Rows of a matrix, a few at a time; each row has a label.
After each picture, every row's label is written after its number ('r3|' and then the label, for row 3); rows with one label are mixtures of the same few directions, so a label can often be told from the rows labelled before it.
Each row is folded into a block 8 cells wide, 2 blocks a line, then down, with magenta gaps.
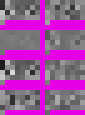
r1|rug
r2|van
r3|van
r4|rug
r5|rug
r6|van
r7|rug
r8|rug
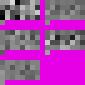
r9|van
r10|rug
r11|van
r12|rug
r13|van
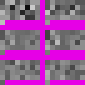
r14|van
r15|rug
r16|rug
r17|rug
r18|van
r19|van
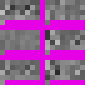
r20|rug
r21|van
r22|van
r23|rug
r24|rug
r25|rug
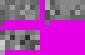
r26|van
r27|rug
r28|van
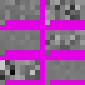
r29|van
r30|van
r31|van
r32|rug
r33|rug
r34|van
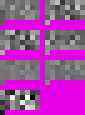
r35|van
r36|van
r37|van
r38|rug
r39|van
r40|van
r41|van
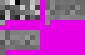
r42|van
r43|rug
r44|rug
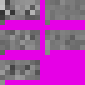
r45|rug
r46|van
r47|van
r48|van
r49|rug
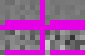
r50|van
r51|rug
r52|van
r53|van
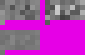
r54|van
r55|rug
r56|rug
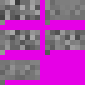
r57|van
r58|rug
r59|van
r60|van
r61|rug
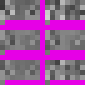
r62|rug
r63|van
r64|rug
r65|rug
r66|rug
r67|van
